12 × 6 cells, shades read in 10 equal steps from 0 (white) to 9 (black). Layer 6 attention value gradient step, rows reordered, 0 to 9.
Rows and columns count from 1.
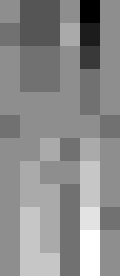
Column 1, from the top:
4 5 4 4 4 5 4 4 4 4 4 4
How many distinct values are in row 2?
5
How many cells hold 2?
6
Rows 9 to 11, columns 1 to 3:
4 3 3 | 4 2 3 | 4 2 3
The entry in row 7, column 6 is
4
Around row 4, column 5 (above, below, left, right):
7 5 4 4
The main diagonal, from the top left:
4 6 5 4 5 5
